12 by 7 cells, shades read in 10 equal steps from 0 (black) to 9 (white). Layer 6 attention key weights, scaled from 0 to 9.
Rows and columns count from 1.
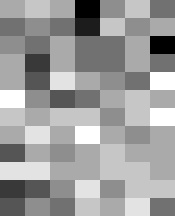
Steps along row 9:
up down up up down same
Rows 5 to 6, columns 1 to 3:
6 3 8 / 9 5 3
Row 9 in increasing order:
3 5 6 6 6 6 7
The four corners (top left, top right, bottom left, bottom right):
6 4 3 4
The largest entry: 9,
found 4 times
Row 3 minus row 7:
-2 -2 -1 -3 -1 -1 -9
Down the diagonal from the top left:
6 5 6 4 5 7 9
